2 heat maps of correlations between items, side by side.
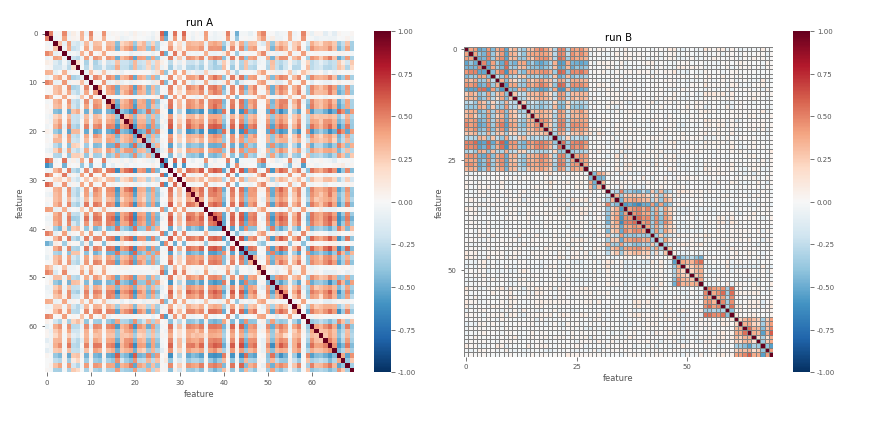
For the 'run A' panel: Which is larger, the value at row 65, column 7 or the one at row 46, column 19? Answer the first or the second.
the second
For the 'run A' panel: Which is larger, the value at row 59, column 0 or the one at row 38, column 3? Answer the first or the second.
the second
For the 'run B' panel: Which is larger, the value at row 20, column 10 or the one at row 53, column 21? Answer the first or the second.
the second
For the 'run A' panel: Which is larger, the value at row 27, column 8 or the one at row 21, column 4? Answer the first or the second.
the second
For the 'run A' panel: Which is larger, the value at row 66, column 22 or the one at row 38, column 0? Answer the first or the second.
the second
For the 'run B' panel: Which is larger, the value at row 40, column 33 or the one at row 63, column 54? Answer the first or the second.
the first
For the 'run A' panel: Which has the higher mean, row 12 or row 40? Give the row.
12
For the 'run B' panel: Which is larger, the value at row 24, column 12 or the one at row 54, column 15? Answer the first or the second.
the second
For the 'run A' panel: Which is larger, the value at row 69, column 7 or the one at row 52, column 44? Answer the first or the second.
the second
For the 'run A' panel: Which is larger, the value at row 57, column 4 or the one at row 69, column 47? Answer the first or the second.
the first
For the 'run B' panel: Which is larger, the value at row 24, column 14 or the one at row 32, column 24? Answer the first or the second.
the first
